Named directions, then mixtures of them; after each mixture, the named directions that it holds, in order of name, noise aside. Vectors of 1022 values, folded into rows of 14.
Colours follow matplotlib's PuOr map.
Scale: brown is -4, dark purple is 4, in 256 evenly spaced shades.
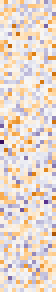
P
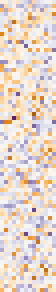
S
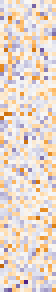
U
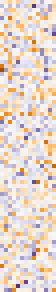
S, U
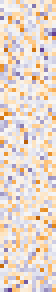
U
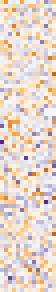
P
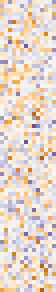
S, U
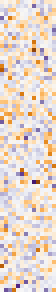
S, U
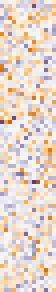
S, U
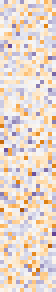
P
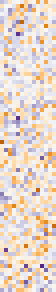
P, S, U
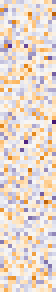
P, S, U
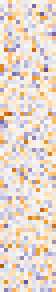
U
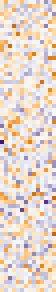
P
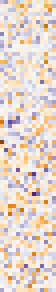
P, S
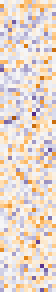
S
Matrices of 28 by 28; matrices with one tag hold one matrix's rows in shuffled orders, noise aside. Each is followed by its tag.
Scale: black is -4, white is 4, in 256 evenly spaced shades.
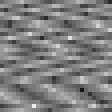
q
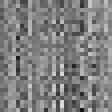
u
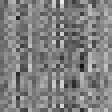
u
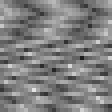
q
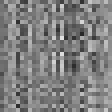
u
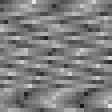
q
